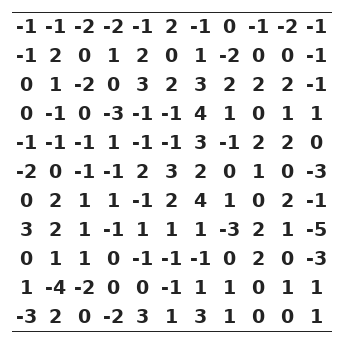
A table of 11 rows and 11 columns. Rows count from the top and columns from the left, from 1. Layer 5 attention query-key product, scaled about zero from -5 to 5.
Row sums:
-10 2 12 1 2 1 11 3 -2 -2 6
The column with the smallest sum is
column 11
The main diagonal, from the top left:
-1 2 -2 -3 -1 3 4 -3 2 1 1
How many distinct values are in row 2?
5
